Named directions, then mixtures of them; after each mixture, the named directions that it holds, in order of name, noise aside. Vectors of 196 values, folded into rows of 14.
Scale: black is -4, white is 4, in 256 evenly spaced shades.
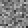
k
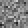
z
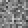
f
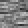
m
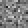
f, z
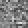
f, m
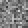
f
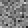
k, z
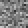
k, m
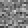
k, m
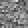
m, z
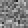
m, z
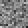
k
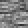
m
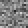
k, m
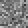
f, k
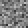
k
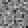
f, k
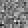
f, z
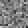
k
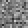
f, z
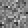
z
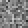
f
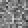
f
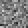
k, z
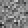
z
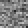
k, m
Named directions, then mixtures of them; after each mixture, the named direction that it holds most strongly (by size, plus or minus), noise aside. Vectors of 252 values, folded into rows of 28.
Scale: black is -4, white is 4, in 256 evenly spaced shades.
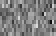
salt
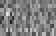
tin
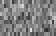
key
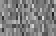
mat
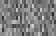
mat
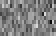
salt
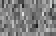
salt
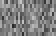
mat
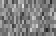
key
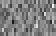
salt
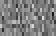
mat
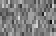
salt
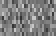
mat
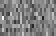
mat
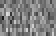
tin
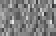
salt
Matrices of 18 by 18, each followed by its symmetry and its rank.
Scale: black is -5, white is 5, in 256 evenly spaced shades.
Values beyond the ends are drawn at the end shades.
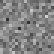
neither, full rank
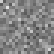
symmetric, full rank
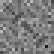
symmetric, full rank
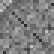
symmetric, full rank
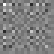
symmetric, rank two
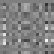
neither, rank two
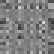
neither, rank three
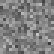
neither, full rank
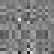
neither, rank three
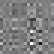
neither, rank two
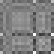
symmetric, rank two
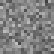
neither, full rank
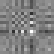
symmetric, rank two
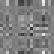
neither, rank two
